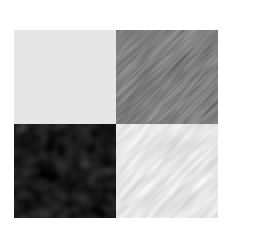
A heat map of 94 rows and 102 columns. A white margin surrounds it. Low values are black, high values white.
The table splits into 2 rows of 2 panels. Panel 1,1: very high, flat. Panel 1,2: middling, slanting up to the right, faint in contrast. Panel 2,1: very low, blotchy, faint in contrast. Panel 2,2: very high, slanting up to the right, faint in contrast.
